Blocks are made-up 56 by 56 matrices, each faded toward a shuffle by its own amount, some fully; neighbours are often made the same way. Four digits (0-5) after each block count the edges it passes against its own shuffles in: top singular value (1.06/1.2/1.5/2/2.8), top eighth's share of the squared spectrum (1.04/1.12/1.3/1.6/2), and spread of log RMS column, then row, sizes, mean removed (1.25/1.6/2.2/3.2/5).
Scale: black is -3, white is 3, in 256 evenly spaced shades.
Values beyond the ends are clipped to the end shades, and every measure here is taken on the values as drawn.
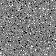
0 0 0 0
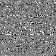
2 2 0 2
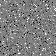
0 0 0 0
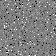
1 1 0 0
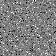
0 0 0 0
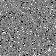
0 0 0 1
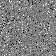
0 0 0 0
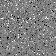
1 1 0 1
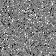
0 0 0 0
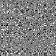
4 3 1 2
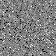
2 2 0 0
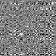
4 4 3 3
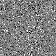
2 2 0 1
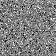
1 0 0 0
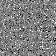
0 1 1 0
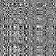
4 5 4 3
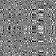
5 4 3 3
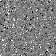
2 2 0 0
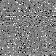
3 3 0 1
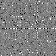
4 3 1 1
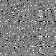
4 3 1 2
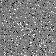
1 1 0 0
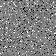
1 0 0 0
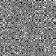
4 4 2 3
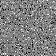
3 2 0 1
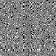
4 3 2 2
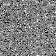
3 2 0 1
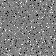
0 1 0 0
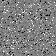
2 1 0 0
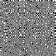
4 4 2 2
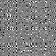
4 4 2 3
